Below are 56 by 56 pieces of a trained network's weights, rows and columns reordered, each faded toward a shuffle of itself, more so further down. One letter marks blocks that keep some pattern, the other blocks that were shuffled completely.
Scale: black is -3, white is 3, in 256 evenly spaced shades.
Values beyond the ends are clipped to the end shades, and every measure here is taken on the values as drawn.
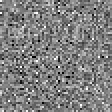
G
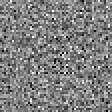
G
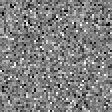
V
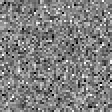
V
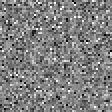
V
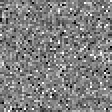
V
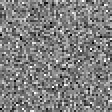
V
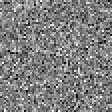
V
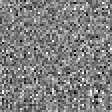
G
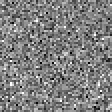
V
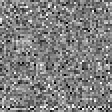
G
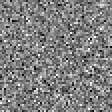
V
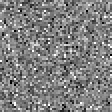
V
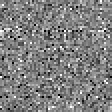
G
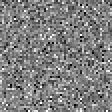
V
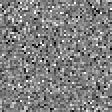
V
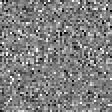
G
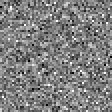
G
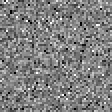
V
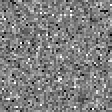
V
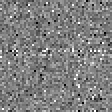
G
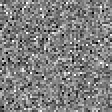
V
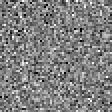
G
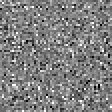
G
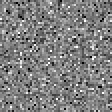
V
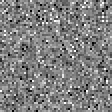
V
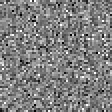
G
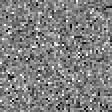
V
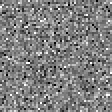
V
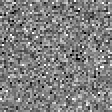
V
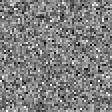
V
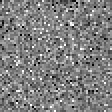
G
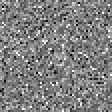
V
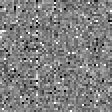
G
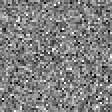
V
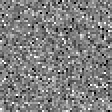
V
